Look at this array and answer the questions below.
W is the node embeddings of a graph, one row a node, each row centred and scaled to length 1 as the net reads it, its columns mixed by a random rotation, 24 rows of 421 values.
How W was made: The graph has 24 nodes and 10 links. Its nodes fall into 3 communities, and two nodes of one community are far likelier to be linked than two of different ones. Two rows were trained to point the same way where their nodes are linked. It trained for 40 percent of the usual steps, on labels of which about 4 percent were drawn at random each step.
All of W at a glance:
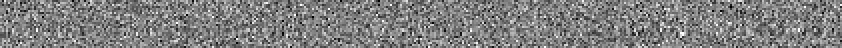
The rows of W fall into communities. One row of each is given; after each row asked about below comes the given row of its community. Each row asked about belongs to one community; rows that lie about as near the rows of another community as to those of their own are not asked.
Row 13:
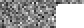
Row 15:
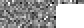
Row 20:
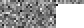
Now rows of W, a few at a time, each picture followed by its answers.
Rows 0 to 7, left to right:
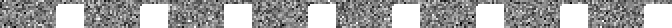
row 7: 20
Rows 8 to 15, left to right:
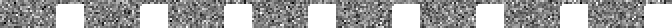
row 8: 13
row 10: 15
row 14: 15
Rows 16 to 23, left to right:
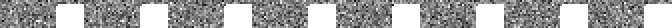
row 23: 13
